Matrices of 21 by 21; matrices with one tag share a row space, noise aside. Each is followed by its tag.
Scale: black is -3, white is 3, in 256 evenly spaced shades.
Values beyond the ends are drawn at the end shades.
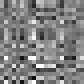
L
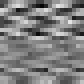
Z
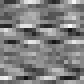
Z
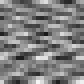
Z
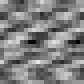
Z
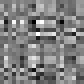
L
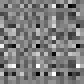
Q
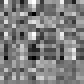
L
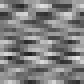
Z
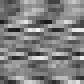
Z
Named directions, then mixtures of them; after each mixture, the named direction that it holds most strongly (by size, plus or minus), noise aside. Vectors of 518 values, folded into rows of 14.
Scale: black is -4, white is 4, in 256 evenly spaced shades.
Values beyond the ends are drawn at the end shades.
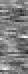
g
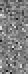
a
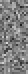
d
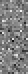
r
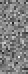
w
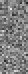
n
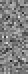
d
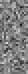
d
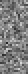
d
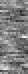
g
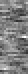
g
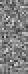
d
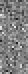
a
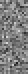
d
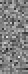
w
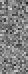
n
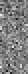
a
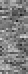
g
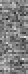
d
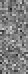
n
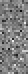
r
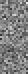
n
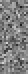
d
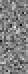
d
